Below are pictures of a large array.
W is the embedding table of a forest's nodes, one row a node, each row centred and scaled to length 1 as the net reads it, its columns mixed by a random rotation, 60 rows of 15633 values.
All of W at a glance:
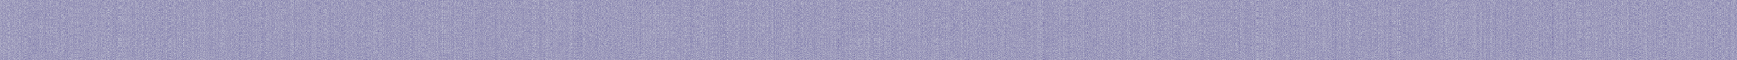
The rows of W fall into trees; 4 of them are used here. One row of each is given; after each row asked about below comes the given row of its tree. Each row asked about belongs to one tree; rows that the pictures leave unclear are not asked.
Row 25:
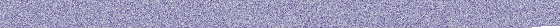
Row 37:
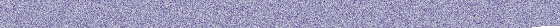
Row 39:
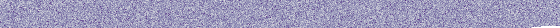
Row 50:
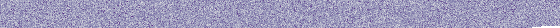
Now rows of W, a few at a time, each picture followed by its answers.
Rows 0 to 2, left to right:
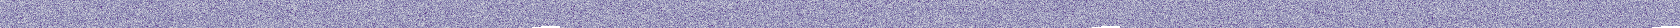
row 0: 39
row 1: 50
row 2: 25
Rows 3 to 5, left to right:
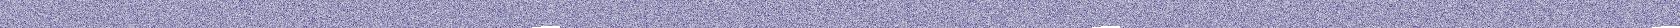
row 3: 25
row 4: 25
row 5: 37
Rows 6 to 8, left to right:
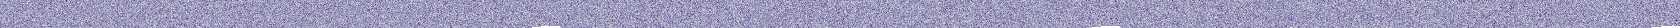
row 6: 50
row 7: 39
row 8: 39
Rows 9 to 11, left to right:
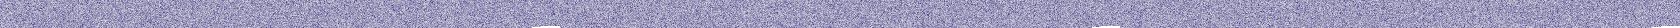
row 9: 37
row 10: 37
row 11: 50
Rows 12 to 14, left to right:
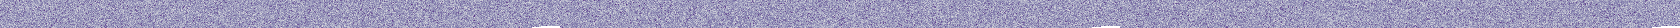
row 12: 37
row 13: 39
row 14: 37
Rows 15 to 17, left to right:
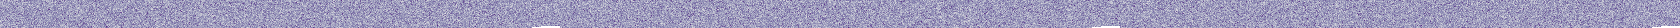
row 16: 39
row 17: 50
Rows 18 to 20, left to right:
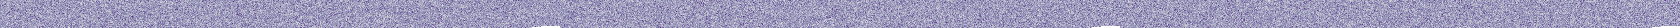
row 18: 50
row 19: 39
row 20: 37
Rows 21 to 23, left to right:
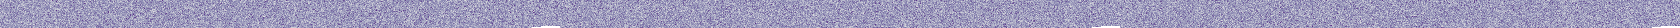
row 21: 39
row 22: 37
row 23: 37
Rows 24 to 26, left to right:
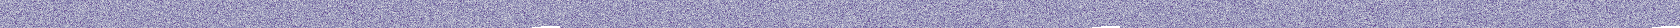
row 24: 37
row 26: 25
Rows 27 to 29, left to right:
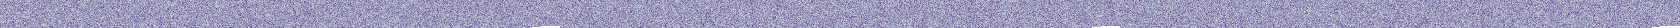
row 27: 50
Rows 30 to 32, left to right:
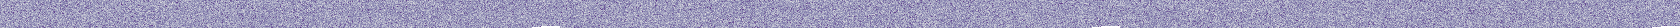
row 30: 50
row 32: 37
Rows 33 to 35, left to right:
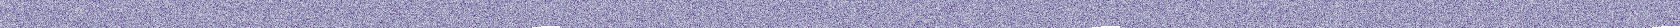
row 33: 37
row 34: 39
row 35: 50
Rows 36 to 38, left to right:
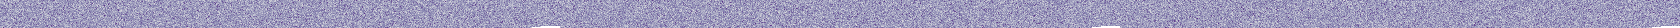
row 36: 37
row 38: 39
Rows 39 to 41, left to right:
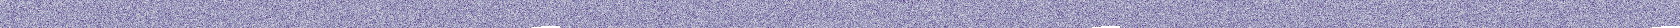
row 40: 39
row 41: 25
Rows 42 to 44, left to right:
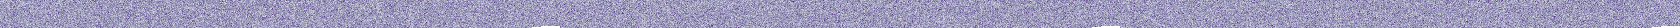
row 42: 39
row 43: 50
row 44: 50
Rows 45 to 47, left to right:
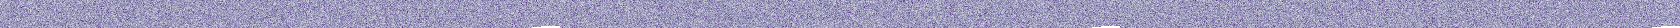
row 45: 39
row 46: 39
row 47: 25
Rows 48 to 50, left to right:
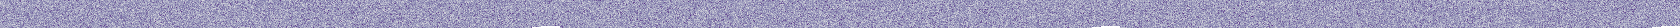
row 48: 37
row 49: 39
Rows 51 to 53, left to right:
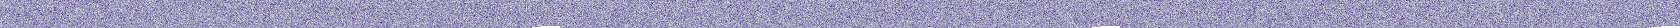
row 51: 37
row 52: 37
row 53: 39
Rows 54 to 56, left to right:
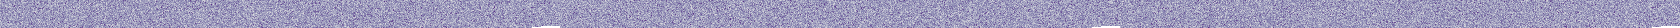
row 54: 37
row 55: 39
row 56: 37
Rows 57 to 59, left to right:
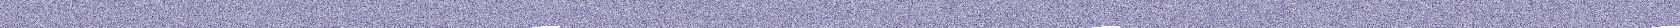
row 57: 25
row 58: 39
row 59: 37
